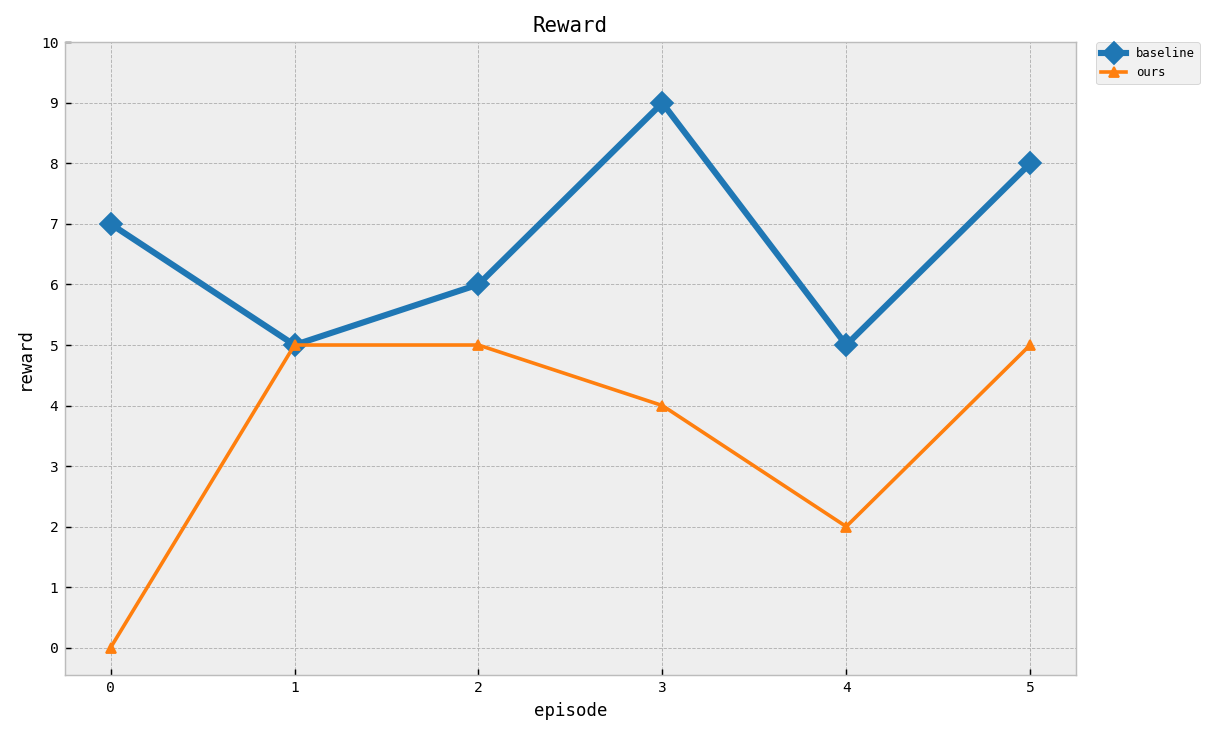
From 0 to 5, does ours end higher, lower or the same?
higher
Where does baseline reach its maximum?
3
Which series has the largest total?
baseline
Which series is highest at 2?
baseline
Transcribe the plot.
Title: Reward
x-axis: episode, ticks 0 1 2 3 4 5
y-axis: reward, ticks 0 1 2 3 4 5 6 7 8 9 10
Legend: baseline, ours
Values:
baseline: 7 5 6 9 5 8
ours: 0 5 5 4 2 5
